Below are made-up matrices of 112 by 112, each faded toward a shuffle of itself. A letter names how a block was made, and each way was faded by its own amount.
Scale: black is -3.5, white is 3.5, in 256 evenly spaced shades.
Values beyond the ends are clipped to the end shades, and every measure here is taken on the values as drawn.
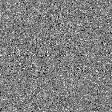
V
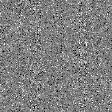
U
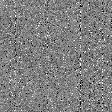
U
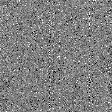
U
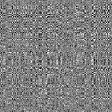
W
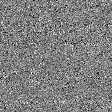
V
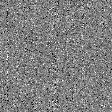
U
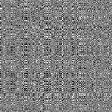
W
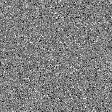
V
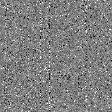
U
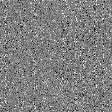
U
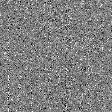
U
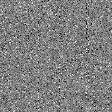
U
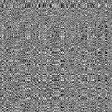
W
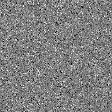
U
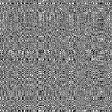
W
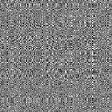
W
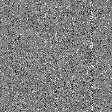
U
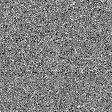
V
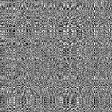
W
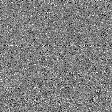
V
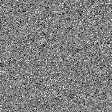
V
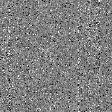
U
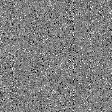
U
